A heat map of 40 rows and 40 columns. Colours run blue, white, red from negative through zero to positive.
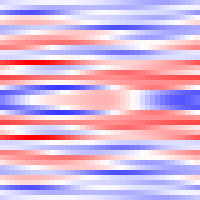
Average level on the scale: 50%. Slope: none. Grain: streaks across. Mirror symmetry: top to bottom.
